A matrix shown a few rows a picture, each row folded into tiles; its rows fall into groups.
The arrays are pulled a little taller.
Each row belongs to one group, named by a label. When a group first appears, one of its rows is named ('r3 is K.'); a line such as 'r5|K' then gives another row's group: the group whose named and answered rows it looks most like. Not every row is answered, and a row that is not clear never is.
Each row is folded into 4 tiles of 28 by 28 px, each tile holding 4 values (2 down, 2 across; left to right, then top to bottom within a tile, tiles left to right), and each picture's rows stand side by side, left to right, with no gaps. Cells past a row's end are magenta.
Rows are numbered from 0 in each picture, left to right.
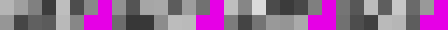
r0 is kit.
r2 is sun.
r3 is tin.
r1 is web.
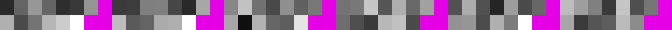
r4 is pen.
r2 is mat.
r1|pen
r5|kit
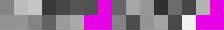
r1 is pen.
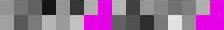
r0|pen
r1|web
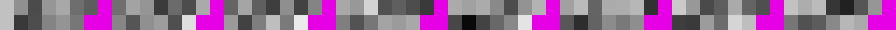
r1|pen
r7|sun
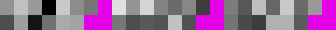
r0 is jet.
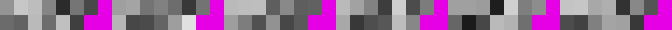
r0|sun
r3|kit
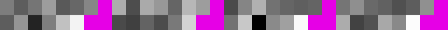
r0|web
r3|pen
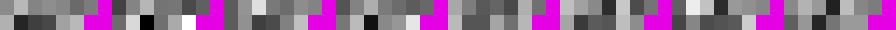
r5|kit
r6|jet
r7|jet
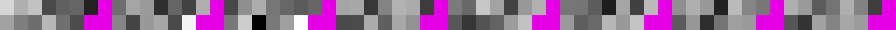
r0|sun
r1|pen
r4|web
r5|pen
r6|jet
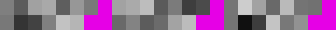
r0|web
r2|tin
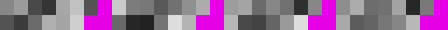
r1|web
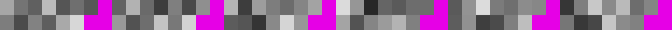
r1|pen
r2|web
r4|jet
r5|tin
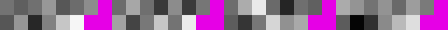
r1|pen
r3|web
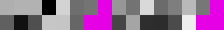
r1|jet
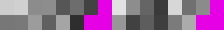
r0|sun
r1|kit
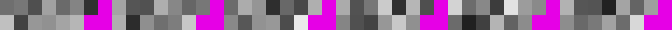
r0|mat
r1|mat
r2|pen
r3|web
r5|pen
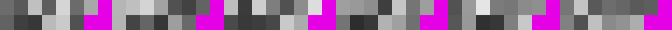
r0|tin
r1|sun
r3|tin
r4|jet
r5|mat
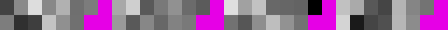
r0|tin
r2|sun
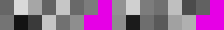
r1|kit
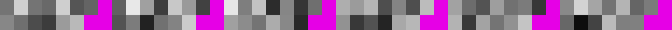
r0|kit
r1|jet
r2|sun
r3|kit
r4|mat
